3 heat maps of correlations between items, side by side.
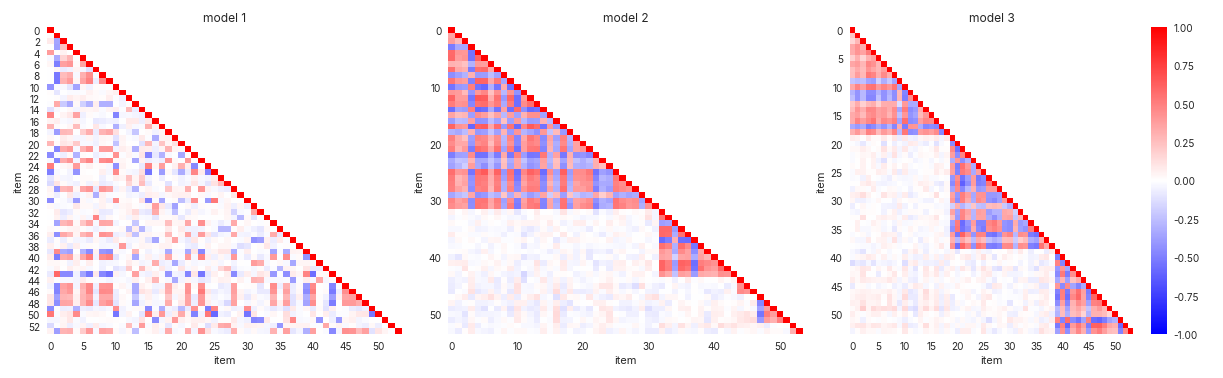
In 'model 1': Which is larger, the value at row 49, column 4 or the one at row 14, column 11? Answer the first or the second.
the second
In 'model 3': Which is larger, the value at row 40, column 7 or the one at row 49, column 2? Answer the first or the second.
the second
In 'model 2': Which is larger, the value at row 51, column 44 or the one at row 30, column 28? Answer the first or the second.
the second
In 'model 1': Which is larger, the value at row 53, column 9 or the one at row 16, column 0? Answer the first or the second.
the first
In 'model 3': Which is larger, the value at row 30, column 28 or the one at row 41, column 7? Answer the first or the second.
the second
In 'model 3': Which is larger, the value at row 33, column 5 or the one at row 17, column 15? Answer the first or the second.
the first
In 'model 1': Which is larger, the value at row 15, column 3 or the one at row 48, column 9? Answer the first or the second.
the second
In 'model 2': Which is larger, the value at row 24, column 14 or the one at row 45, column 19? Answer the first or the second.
the first
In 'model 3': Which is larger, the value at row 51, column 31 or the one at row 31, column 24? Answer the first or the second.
the first
